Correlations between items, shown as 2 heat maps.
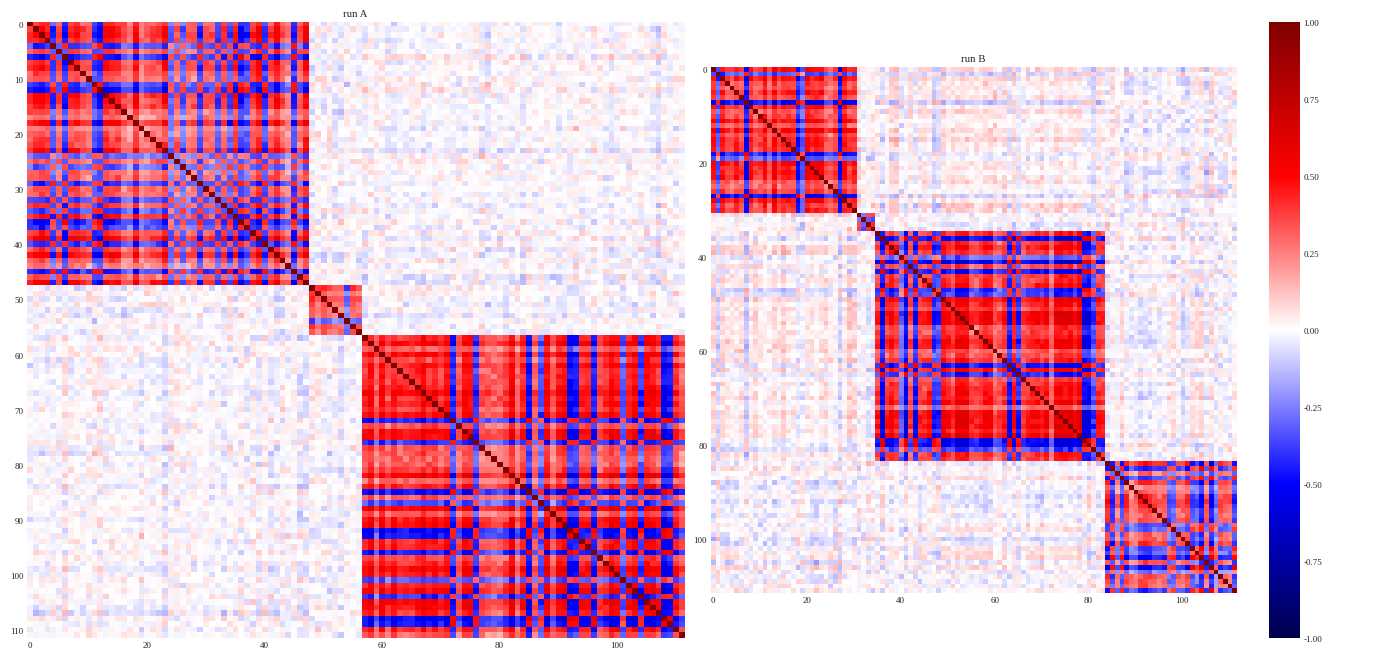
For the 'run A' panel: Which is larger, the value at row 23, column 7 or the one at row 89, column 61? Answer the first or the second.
the first
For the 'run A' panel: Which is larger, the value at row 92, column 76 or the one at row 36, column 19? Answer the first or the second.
the first
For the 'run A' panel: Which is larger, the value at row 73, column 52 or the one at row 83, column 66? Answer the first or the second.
the second
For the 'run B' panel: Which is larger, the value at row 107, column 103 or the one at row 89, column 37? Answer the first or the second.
the first
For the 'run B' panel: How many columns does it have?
112
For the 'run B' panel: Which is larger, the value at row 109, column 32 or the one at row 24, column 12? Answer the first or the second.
the second
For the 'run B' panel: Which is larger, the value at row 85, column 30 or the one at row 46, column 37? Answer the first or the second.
the second
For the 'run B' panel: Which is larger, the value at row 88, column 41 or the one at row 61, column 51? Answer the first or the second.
the second
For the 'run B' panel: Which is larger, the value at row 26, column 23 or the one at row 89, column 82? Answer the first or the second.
the first
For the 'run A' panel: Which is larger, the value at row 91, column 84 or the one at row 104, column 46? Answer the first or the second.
the first
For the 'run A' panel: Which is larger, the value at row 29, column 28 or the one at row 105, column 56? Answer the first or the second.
the second
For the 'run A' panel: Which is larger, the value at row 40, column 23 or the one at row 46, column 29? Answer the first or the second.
the second
